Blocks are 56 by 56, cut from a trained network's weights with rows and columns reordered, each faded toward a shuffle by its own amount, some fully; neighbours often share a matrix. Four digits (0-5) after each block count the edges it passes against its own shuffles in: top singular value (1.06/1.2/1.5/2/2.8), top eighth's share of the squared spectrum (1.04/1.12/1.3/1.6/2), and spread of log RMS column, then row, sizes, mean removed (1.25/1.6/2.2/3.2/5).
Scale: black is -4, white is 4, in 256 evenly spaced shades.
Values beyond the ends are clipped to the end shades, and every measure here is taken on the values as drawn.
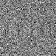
3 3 0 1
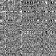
4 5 2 2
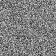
0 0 0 0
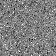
0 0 0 0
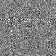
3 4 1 2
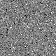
0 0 0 0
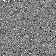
0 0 0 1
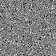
0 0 0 0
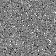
0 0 0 0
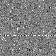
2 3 0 1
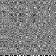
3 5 1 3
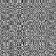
4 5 3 2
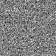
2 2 0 0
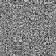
3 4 2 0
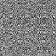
4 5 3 2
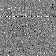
3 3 0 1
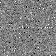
1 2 0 0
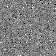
1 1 0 0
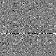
3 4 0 2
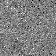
1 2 0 0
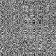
3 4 2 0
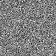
0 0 0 0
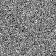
1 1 0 0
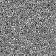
2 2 0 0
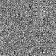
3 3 1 1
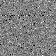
2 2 0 1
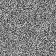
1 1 0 0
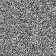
2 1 0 0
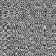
4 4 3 2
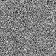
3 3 0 1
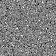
1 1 0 0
